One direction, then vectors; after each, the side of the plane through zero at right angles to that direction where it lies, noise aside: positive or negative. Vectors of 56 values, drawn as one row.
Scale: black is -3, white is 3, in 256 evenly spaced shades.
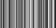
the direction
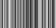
negative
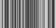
negative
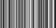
positive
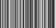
negative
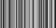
positive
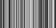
positive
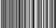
positive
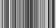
negative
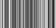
negative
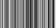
negative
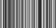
positive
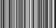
positive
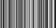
positive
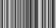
negative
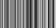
negative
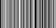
negative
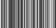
positive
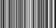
positive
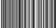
positive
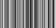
negative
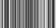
negative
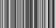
negative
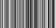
negative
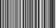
negative
